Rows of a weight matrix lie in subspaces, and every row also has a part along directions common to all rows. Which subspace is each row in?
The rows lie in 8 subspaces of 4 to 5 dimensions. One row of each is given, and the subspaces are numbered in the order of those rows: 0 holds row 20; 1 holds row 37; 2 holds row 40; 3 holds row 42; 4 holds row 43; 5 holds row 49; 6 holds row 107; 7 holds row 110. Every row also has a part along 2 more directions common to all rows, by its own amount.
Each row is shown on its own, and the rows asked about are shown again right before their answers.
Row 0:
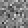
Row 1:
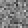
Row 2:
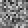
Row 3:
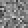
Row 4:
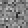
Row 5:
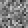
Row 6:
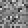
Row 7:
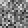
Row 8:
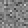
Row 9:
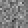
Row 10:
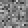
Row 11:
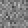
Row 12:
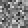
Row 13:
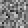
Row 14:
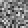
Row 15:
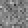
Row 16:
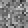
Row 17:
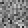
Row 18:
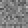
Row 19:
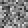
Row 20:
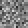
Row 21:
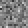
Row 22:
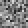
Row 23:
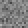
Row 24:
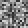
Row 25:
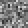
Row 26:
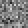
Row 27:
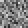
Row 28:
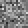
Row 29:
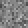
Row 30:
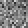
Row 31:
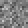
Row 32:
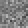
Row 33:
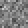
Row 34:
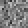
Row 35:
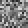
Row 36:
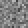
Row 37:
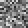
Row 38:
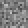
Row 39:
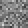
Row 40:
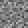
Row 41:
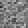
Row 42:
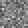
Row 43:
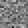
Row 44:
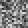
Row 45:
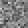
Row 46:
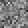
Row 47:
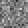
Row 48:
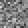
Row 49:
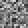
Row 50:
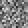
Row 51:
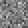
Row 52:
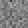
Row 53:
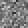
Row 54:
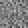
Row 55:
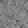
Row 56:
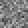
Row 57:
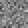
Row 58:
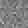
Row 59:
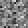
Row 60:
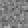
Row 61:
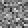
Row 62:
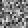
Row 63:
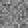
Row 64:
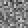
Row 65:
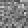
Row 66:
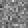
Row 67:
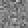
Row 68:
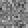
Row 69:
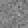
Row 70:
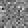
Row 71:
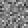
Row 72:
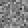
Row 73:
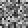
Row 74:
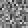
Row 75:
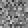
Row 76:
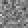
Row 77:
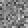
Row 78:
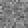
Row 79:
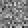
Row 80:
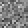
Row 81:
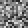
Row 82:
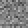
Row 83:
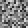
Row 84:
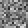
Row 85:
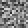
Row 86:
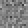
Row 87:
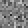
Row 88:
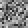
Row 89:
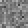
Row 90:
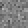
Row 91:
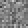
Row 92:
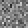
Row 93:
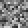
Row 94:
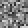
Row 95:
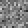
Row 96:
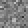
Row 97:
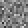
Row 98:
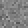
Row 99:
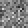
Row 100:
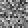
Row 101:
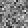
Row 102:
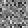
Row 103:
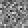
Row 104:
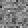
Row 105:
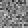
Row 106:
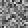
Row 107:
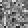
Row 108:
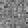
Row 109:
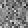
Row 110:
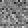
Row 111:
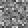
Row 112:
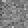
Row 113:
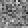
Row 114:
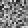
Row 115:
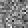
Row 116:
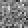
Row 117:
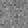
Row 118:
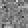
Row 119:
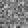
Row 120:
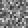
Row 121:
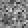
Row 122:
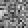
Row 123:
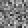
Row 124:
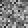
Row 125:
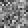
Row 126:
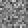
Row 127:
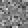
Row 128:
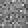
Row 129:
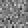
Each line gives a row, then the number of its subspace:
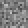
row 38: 7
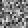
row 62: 4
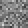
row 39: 6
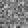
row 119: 7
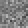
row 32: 3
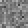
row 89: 6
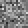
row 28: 3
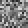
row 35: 5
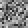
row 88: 4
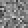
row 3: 3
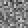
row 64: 2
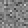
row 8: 2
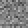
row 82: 7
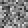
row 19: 5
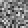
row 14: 0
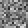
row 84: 5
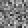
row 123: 2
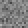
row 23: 4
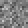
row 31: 4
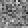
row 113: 3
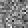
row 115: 1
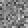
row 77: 4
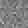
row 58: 0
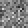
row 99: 3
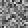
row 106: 7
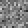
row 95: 6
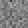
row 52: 7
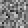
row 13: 0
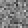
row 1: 2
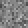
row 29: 2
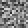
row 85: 4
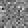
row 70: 3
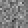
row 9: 0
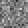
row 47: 5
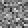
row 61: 2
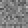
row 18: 7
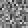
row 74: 7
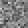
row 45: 4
